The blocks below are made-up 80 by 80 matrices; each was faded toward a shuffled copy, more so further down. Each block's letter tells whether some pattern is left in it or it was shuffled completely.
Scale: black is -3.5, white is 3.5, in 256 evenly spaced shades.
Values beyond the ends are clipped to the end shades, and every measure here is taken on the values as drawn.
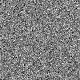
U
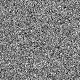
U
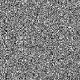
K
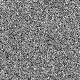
U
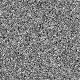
U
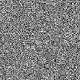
K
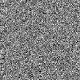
K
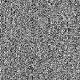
K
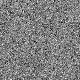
U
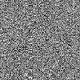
K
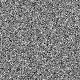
U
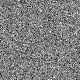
U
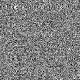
K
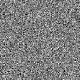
K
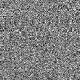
K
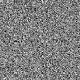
K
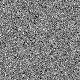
U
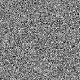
K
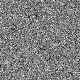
U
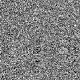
K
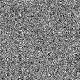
K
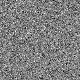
U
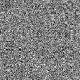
K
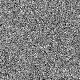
U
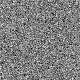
U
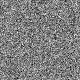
U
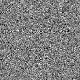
K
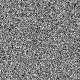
U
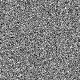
U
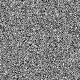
U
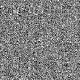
K
